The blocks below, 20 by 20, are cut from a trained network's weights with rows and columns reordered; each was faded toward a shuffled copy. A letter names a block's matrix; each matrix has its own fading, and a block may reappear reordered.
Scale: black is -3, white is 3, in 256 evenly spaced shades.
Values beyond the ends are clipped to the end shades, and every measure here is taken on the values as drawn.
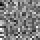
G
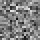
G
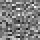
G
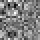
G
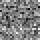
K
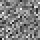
K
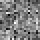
G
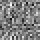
G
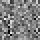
G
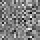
G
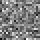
G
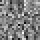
G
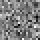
G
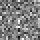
G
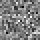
K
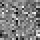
G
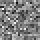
K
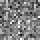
K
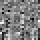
G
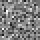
K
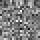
G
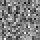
G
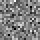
K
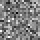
K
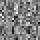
G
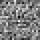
K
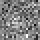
K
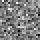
K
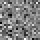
G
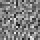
G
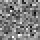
K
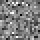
K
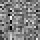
G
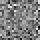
G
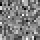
G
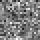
K
